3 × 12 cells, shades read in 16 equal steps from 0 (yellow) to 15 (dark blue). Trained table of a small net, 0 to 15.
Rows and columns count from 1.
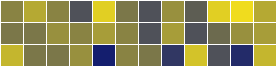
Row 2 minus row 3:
5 0 -2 1 -10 0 3 -8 9 -2 -8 2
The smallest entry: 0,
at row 1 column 11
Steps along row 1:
down up up down up up down up down down up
